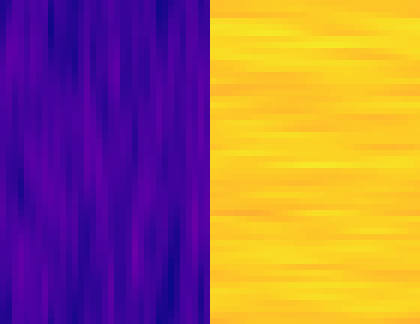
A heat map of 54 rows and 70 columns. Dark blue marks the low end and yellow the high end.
It is made of 1 by 2 panels. Panel 1,1: very low, streaked downward, faint in contrast. Panel 1,2: very high, streaked across, faint in contrast.
